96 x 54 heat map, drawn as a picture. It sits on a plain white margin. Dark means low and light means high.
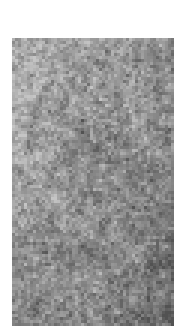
Odd rows or columns: none. Histogram: bell-shaped. Slope: up to the top left. Stripes: none. Ninth with the lowest average: bottom right.
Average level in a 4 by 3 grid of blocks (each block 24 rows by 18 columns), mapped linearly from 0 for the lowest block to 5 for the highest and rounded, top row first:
543 / 422 / 321 / 220
